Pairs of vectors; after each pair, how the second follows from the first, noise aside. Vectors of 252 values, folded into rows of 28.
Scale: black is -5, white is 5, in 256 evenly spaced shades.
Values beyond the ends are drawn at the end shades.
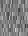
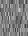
sign-scrambled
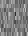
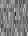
copied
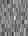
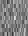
copied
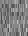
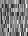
scaled up
